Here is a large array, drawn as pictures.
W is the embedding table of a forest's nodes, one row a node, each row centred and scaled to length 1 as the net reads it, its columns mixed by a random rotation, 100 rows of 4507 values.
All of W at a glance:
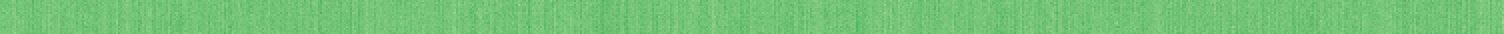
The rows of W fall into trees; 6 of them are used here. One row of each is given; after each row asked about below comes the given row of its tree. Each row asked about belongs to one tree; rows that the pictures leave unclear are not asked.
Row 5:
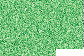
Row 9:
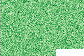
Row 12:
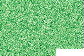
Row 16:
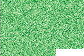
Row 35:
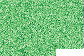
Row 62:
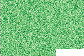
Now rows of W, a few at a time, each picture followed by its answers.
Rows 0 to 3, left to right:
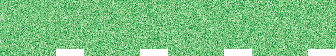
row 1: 5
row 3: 62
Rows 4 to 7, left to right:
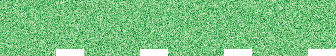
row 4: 62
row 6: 16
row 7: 16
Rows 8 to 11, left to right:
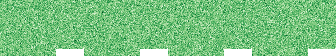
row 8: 62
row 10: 62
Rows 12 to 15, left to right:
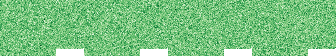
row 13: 12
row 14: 62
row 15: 9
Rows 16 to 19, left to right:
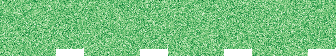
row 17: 62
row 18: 16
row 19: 5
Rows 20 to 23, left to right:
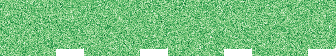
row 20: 35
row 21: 62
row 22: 62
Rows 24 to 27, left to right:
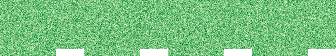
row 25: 5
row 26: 5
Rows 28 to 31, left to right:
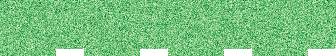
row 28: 62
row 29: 35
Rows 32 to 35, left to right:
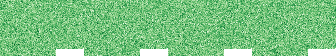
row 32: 5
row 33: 35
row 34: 5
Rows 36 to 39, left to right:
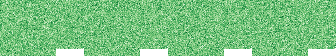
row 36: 12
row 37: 62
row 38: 62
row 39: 62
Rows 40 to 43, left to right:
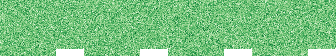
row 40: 62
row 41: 5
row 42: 35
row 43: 5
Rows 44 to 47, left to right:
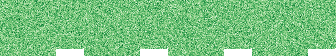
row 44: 9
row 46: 9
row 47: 35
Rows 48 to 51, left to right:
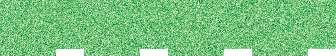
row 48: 35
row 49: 35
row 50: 12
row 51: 12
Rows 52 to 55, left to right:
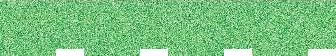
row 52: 35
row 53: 5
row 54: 35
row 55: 12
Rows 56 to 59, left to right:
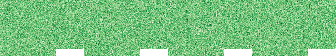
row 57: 5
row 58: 9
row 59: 16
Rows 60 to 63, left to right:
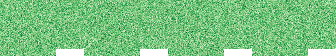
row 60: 35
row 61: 35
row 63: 16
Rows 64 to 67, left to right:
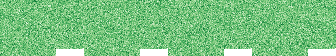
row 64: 16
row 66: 35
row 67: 35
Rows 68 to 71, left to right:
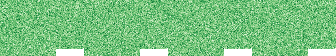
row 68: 9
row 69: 35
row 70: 16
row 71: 16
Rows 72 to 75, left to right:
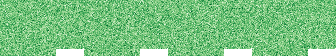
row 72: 9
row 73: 12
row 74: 16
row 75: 35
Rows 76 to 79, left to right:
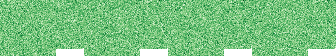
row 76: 35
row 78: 62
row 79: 62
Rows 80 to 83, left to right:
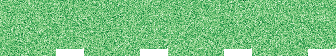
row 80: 5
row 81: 62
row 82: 62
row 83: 35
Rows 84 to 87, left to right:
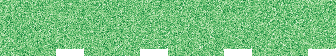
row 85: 62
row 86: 62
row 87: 12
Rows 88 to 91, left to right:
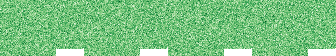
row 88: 16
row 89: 16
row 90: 12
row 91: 35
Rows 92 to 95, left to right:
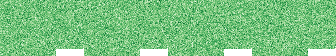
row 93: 62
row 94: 35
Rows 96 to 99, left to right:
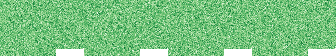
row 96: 35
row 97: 12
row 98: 5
